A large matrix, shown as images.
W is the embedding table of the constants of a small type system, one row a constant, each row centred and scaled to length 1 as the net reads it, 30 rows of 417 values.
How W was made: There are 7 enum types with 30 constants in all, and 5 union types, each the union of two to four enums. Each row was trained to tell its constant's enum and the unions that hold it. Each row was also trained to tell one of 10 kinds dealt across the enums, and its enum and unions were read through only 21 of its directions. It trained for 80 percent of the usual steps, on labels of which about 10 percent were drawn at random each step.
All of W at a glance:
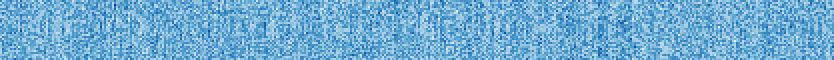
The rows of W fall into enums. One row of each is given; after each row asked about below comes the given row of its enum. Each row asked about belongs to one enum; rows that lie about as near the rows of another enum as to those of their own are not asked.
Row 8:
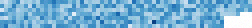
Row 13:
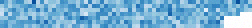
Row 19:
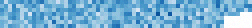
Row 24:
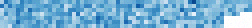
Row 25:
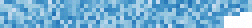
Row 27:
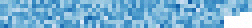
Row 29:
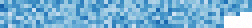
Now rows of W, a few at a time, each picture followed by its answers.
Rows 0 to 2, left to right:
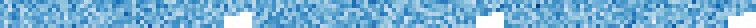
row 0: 19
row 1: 24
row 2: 19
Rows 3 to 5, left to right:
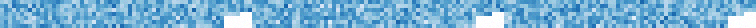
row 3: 29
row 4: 25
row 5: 27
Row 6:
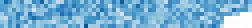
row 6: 27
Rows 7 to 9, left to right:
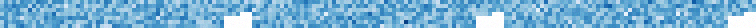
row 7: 29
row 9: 8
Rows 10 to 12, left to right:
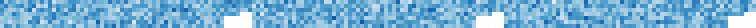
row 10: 19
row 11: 29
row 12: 13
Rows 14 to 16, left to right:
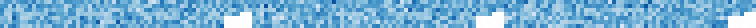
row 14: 19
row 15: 19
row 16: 13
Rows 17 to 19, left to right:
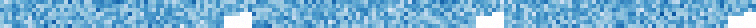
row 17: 29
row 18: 25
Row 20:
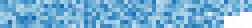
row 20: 27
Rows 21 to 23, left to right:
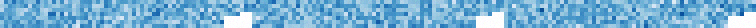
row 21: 25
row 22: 27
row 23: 25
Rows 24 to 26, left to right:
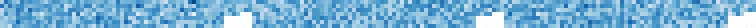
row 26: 24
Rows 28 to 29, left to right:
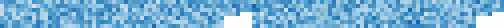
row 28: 25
